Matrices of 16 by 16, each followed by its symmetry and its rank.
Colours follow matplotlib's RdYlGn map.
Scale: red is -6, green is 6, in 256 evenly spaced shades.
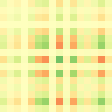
symmetric, rank one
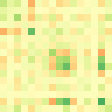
symmetric, rank three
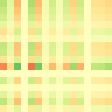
neither, rank one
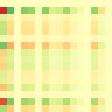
neither, rank one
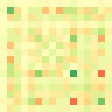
symmetric, rank two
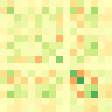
symmetric, rank three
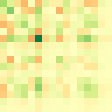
symmetric, rank two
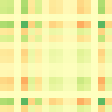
symmetric, rank one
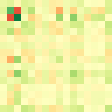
symmetric, rank two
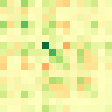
symmetric, rank three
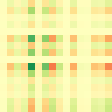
neither, rank one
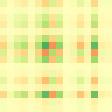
symmetric, rank one
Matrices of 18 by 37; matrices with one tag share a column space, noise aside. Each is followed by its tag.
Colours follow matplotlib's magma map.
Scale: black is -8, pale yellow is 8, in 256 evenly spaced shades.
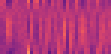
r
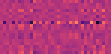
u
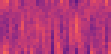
r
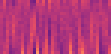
r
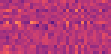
u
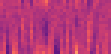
r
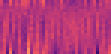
r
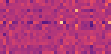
u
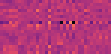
u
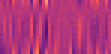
r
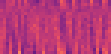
r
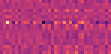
u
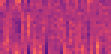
r
